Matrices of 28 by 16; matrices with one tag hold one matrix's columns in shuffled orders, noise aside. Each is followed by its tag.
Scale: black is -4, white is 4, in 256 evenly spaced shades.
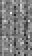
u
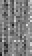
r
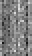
u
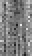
r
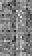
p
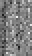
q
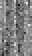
r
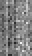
u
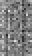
p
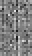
p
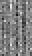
u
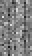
q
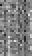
p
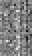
p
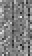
q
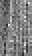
r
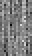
r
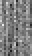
r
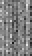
u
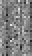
q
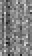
u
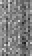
u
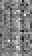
p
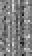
u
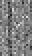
q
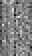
q
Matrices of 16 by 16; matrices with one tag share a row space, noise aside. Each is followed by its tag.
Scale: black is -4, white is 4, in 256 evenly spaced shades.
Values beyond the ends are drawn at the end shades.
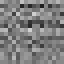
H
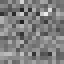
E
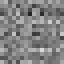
H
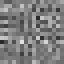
E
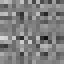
E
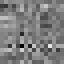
E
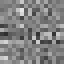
E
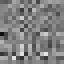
E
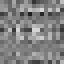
H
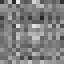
H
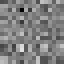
E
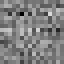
E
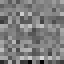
H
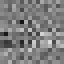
E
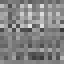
H
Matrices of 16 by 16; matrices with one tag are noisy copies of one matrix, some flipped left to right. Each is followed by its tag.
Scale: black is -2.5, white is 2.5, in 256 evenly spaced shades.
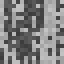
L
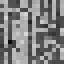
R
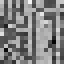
R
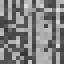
R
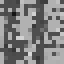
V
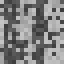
V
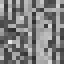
R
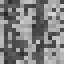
V
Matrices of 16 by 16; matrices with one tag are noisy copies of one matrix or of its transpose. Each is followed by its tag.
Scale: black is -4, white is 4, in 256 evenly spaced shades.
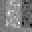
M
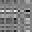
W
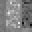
M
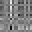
W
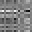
W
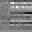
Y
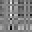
W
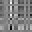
W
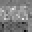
M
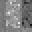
M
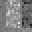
M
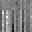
Y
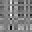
W
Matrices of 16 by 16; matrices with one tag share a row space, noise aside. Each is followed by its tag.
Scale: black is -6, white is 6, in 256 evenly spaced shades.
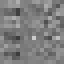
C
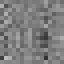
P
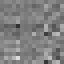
C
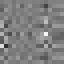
P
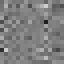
P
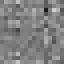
C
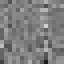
P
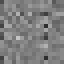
P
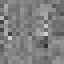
P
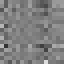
P
